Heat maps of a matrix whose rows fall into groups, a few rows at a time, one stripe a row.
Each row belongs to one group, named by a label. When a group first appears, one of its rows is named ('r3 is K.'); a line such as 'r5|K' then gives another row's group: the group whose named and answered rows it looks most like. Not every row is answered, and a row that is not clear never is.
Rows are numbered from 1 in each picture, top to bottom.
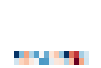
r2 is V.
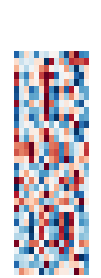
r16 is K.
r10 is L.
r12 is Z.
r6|L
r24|L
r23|Z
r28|K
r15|K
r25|L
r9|L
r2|V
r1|V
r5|Z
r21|Z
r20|V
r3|Z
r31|L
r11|V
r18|V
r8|Z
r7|L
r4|Z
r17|L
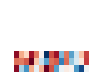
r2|K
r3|Z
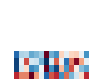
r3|L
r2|V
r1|L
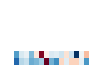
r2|L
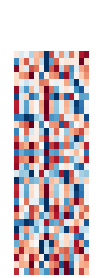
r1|V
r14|K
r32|K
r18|L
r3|K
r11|K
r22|V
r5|Z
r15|L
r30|K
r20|Z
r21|Z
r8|Z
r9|Z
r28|V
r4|K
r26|V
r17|Z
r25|L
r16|K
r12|V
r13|Z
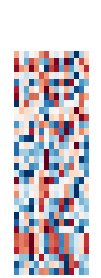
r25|L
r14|V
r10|V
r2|K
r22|L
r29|K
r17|L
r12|K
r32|L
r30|L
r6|Z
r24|V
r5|L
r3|K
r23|L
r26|Z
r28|K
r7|K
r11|L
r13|L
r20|Z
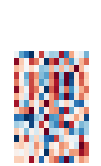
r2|K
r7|K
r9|K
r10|L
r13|V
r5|K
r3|V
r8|Z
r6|K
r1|L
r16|K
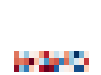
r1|Z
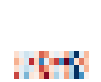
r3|Z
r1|Z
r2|K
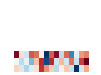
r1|K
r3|Z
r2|V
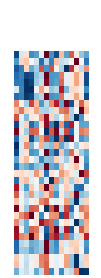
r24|K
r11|L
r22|Z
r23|K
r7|L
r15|L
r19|V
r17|L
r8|K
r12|K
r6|L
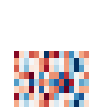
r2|Z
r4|K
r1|K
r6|K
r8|Z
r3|Z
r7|Z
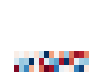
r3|Z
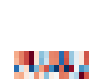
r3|L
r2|K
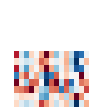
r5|K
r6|K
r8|Z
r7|V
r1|Z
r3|Z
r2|Z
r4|V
